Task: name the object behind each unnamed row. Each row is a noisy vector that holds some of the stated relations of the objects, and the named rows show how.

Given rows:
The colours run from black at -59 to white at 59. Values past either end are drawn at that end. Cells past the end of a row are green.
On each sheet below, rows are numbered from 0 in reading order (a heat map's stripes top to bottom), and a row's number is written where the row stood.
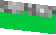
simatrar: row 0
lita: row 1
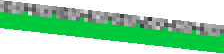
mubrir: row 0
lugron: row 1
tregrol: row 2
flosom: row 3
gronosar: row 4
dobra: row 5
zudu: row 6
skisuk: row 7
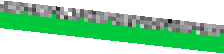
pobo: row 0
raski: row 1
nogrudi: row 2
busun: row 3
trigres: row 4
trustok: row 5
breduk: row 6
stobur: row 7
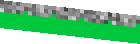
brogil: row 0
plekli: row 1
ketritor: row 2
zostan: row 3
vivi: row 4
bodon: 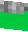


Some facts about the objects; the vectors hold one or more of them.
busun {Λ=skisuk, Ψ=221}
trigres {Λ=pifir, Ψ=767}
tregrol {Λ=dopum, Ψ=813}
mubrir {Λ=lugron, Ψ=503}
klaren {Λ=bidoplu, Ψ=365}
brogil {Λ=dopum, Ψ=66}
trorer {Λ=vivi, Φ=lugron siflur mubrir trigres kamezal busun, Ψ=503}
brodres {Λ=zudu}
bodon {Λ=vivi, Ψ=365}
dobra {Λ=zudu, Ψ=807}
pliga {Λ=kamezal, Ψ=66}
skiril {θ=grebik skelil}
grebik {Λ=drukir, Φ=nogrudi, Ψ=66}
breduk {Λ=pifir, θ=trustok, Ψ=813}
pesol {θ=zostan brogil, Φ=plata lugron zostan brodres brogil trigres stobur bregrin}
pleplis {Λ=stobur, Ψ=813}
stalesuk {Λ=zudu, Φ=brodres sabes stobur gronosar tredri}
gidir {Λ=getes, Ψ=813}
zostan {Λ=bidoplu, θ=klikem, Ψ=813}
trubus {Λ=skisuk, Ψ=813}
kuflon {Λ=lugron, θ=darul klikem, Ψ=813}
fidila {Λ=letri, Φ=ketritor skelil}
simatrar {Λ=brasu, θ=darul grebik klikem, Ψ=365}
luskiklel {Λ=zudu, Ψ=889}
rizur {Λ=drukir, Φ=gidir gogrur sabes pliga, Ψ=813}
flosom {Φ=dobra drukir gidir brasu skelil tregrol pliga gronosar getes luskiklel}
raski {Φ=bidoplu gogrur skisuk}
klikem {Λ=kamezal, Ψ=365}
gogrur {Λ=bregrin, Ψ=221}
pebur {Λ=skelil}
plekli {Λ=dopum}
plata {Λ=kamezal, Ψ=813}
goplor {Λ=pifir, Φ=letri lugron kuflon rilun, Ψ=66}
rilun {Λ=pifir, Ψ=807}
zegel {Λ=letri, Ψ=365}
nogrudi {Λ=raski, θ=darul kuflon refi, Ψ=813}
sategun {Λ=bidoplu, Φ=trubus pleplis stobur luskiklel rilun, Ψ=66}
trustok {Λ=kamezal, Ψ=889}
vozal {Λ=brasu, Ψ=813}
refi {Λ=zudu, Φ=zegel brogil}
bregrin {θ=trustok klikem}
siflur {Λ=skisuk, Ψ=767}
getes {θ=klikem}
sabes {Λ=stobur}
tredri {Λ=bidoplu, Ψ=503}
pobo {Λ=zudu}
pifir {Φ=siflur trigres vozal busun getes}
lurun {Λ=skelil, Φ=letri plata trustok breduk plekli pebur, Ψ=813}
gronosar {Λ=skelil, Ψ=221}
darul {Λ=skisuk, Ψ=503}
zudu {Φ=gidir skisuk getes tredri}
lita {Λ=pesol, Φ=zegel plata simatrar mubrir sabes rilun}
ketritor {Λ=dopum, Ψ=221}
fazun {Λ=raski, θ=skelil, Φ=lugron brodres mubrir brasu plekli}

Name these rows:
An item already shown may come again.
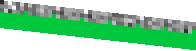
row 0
nogrudi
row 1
bodon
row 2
skisuk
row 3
bidoplu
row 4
goplor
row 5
tredri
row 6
siflur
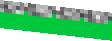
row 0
skelil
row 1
fazun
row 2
zudu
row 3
pifir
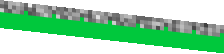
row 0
getes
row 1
fidila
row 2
pliga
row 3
pifir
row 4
bregrin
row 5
goplor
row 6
trorer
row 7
busun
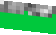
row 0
klaren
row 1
kuflon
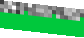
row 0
grebik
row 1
stalesuk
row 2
skiril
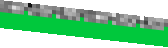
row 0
rizur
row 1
breduk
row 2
pesol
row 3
lurun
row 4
brodres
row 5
bidoplu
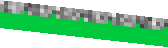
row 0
darul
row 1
plata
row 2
brodres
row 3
kamezal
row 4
tredri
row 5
rilun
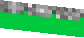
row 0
klikem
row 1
refi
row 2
pliga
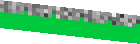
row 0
zegel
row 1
sategun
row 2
luskiklel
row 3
sabes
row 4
dobra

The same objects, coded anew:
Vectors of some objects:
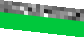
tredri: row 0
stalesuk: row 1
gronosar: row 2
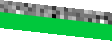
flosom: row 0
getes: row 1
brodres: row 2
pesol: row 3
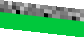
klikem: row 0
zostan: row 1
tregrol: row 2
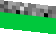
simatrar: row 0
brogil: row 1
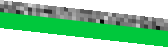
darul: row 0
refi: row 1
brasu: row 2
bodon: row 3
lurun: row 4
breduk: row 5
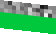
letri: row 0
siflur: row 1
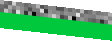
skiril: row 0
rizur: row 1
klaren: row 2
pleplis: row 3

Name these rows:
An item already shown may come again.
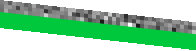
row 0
sabes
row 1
fidila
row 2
sategun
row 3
simatrar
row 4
pifir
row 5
pliga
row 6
lurun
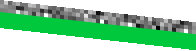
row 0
lita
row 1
pesol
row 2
nogrudi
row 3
trigres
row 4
pifir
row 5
klikem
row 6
trorer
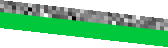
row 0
kamezal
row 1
zudu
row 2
klikem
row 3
skisuk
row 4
luskiklel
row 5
mubrir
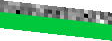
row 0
brogil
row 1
grebik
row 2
dobra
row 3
zudu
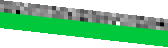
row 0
zegel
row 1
skisuk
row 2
bregrin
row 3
rilun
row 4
skelil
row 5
goplor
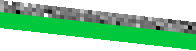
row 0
trustok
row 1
fazun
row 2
plata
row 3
kuflon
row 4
lurun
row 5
zostan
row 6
busun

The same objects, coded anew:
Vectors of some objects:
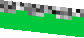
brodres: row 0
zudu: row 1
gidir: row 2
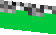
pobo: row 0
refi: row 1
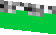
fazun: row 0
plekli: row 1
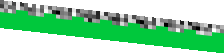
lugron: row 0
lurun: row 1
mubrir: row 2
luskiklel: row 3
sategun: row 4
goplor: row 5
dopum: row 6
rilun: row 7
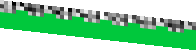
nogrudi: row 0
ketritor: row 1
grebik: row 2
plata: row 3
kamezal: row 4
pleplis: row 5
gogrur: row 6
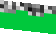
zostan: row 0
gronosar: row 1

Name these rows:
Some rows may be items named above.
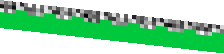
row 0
pliga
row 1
lurun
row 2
skelil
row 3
busun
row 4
zostan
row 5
skiril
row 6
tredri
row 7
dobra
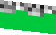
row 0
zegel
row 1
klikem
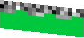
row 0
trorer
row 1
zudu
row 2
bregrin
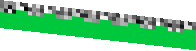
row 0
siflur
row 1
plata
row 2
rizur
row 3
simatrar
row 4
pesol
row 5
kamezal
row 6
pliga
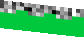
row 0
skiril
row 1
pifir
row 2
plata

